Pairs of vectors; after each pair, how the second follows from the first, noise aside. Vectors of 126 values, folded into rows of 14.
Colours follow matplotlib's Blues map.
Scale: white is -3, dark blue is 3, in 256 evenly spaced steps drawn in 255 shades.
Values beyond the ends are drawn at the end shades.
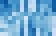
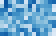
sign-scrambled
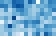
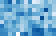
reversed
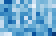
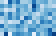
sign-scrambled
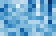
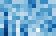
reversed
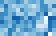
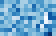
sign-scrambled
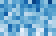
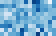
sign-scrambled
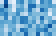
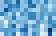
reversed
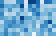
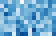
reversed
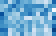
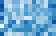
reversed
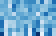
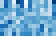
reversed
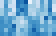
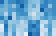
reversed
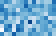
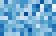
reversed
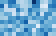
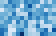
reversed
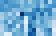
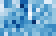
reversed
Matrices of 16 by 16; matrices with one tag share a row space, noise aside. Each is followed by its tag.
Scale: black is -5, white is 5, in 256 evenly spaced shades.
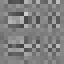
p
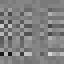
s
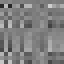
s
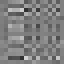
p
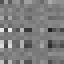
s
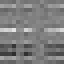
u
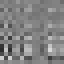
s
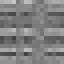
u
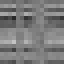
u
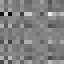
s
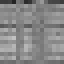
u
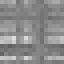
u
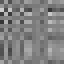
s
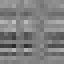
u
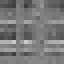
u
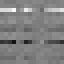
u
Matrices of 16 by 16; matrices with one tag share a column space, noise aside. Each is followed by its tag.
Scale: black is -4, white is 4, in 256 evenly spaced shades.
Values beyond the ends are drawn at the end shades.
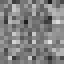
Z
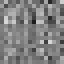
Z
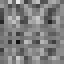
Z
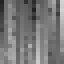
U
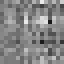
Z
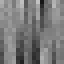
U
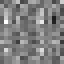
Z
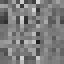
Z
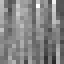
U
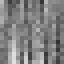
U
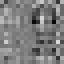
Z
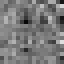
Z
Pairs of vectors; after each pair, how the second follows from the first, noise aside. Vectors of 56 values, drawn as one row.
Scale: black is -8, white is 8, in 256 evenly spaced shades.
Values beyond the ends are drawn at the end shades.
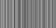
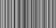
scaled up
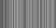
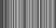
scaled up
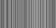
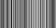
scaled up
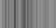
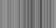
reversed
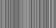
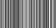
scaled up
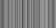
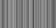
reversed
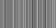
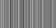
reversed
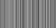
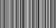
scaled up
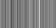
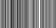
scaled up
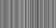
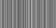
reversed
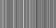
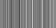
reversed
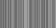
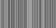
reversed
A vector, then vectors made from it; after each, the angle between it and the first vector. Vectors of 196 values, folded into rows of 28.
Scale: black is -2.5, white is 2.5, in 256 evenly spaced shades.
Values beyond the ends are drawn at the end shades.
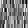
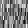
partly aligned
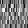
orthogonal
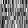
partly aligned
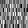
partly opposed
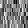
orthogonal
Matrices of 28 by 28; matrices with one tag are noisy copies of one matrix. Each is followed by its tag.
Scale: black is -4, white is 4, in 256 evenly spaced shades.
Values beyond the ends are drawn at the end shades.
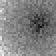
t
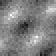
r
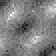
r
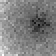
t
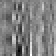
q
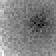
t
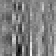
q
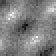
r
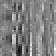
q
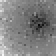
t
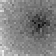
t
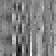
q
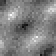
r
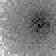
t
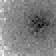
t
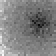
t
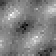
r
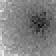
t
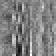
q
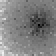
t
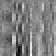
q
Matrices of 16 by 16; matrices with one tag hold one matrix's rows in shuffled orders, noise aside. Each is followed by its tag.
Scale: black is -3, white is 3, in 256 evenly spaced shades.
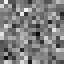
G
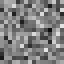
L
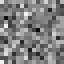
G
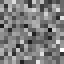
L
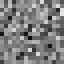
L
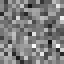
L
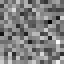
L
